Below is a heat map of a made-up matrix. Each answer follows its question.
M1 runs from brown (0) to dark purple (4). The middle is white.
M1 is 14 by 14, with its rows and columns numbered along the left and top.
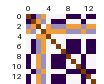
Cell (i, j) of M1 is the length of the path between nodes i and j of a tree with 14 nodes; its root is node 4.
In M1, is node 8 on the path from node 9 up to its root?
no
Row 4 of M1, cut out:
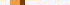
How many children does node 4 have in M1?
2
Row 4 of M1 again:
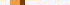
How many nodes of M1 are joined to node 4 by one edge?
2
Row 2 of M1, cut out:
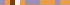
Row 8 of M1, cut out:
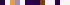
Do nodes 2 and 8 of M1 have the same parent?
no
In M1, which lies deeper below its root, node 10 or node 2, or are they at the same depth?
node 10
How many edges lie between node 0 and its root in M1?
2
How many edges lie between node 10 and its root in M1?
2
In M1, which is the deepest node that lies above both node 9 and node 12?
2
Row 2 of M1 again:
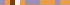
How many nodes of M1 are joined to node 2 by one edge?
7
